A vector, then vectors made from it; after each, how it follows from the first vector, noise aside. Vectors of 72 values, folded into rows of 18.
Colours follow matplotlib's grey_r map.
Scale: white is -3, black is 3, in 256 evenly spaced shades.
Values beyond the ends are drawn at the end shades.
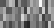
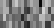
sign-scrambled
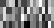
scaled up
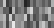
reversed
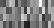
copied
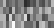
reversed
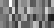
wrapped around
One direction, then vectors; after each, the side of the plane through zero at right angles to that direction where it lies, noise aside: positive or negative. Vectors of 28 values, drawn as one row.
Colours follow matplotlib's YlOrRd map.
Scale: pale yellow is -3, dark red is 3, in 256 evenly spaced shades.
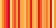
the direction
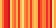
positive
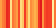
positive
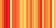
positive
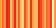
positive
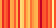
positive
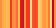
negative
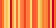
negative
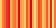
positive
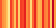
negative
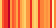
positive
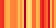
negative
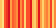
positive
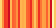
positive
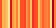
negative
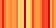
negative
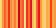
positive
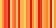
positive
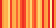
negative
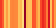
negative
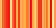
positive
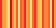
negative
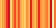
positive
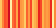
positive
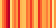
positive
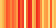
positive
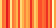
positive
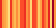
negative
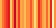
positive
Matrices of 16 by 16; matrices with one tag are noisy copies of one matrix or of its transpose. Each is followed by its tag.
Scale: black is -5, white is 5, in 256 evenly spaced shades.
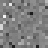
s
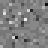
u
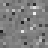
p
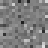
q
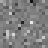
p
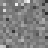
s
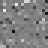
s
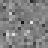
p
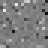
s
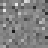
s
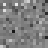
s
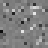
p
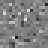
u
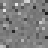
s
